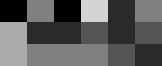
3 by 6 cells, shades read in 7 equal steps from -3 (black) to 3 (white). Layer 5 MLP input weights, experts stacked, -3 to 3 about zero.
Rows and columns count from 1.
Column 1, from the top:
-3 1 1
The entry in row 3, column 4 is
0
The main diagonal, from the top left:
-3 -2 0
